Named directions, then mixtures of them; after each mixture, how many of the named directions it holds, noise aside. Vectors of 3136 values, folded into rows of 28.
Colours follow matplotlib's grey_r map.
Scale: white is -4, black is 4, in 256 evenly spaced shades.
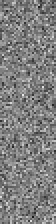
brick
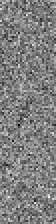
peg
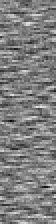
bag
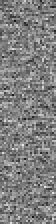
three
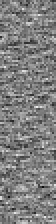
three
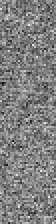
three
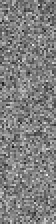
two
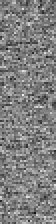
two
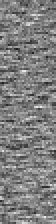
two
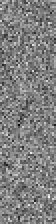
one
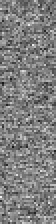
three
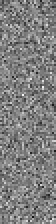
two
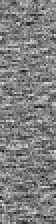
two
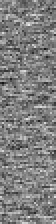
three
